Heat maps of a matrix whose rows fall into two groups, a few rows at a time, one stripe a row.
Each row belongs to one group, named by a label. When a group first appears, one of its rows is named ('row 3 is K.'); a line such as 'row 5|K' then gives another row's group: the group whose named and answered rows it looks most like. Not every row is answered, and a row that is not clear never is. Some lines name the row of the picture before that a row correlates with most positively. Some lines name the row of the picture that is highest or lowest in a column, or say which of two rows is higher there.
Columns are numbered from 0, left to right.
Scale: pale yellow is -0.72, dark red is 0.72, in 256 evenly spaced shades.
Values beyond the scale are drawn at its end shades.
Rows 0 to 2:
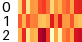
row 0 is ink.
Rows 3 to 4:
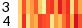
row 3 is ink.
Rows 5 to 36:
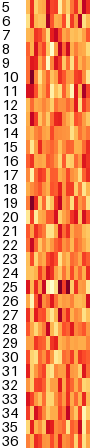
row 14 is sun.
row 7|sun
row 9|sun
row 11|ink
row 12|ink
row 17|sun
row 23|ink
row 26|sun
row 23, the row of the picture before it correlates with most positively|4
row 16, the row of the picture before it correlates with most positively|4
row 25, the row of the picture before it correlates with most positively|3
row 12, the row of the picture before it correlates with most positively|3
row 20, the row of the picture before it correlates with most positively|4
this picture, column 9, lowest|9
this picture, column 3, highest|26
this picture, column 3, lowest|10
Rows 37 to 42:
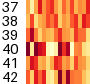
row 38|ink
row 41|sun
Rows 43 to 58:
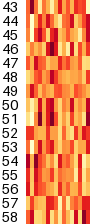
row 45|sun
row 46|ink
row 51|sun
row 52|ink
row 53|sun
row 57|ink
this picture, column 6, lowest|43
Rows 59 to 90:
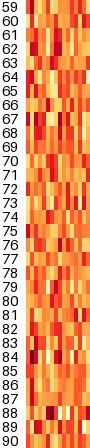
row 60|ink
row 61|sun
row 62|sun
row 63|sun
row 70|ink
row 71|sun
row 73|ink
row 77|ink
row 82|sun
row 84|sun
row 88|ink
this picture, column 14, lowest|89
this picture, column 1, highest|84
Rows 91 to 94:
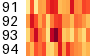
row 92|sun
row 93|sun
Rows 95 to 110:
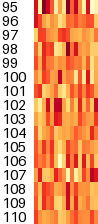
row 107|ink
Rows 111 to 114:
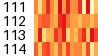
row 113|ink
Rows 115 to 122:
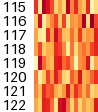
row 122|sun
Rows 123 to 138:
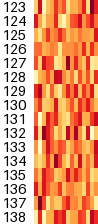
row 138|ink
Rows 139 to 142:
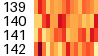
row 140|sun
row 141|ink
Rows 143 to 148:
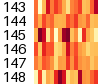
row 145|sun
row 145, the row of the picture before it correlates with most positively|139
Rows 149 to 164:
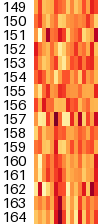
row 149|ink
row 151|sun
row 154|sun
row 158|ink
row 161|sun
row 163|ink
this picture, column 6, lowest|152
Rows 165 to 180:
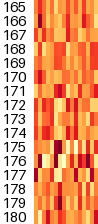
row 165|sun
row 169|ink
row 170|sun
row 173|sun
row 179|ink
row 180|sun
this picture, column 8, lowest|175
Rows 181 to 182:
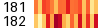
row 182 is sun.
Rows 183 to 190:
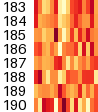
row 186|ink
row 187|ink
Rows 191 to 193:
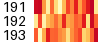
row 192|ink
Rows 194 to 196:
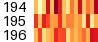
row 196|ink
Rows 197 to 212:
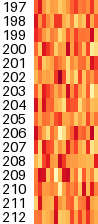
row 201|ink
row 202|ink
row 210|ink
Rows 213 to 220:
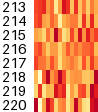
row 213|sun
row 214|ink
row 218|sun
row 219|ink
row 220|sun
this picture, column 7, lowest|215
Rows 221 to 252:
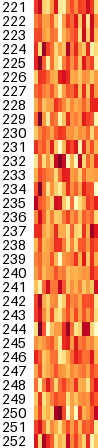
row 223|ink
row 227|ink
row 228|ink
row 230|sun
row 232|ink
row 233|sun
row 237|ink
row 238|ink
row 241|sun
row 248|sun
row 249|ink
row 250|ink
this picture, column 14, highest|237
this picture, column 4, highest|231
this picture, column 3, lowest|244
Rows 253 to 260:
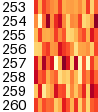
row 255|ink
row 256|sun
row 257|sun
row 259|ink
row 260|sun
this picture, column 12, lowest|254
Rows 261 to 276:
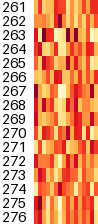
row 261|ink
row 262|ink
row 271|ink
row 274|sun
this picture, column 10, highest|263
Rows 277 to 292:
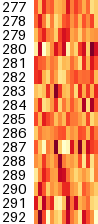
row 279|sun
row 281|ink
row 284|ink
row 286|ink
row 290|sun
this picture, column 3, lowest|292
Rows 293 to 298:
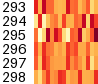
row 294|ink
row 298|sun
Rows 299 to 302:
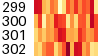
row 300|ink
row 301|ink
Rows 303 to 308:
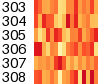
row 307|ink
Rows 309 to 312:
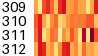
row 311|ink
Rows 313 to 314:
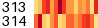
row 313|sun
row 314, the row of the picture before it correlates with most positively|310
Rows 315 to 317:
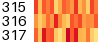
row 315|sun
